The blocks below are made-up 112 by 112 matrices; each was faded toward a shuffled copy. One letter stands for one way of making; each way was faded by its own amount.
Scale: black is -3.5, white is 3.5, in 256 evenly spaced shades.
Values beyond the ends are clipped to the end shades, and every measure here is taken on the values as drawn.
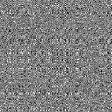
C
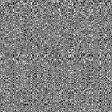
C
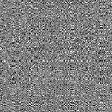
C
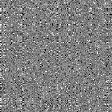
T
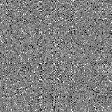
T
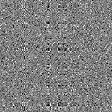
T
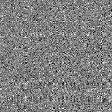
T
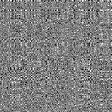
C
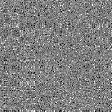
T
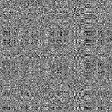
C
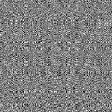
C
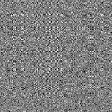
C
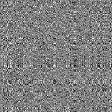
C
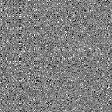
T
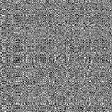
C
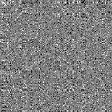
T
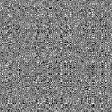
C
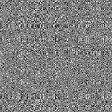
C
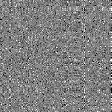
T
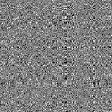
C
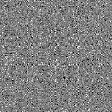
T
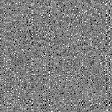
T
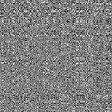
C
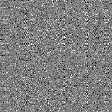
T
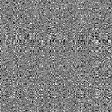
C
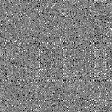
T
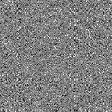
T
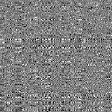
C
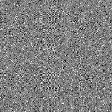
T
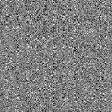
T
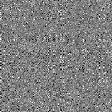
T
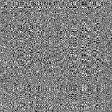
C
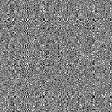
C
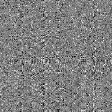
T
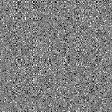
T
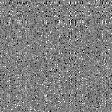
T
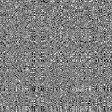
C
